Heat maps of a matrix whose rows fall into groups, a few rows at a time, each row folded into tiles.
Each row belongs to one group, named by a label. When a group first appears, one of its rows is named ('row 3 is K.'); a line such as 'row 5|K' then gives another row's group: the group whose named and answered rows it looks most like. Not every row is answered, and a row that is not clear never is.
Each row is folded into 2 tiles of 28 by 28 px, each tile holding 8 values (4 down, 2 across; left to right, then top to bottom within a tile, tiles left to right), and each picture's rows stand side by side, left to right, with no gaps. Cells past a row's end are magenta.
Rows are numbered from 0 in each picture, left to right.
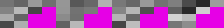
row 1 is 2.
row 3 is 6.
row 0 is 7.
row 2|7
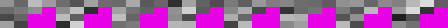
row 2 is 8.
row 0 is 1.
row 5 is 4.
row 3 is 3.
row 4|7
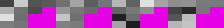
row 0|8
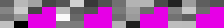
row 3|3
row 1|8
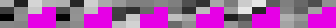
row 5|6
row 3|6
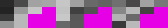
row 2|7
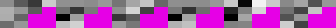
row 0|2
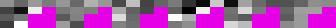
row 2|8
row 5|3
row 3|6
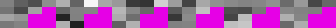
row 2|2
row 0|6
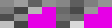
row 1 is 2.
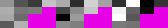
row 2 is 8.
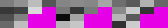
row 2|7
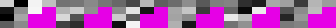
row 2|7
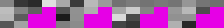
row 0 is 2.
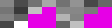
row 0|2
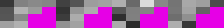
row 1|3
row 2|1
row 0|3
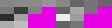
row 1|4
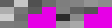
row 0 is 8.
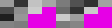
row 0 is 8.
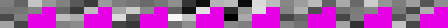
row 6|1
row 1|6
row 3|6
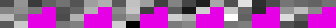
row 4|8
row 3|6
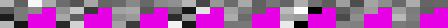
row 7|8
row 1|7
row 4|8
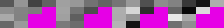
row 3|6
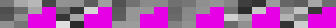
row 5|7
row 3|3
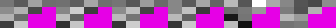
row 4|1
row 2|7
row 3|7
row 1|7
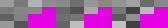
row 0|1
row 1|2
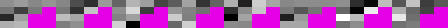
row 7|8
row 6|6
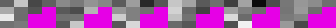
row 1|2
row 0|8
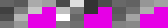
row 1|8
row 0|3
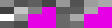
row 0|4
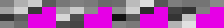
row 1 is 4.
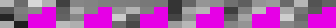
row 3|3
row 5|8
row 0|1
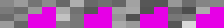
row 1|8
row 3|2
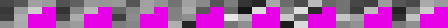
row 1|3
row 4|6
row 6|6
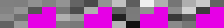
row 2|1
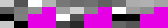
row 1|4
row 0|1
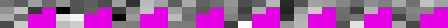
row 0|7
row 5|3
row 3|8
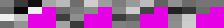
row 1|1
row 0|6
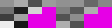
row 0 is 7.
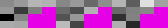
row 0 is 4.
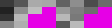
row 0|3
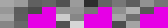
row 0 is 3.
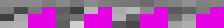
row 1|2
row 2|4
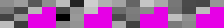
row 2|1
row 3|6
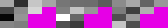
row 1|4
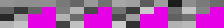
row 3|3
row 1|7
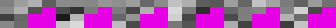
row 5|7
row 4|1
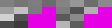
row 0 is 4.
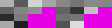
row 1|2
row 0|1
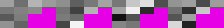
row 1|2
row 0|1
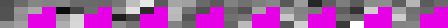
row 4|2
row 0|3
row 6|2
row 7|8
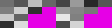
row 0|7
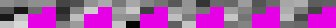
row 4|8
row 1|3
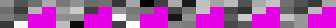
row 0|2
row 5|6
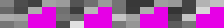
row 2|6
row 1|2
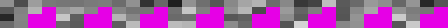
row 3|3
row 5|2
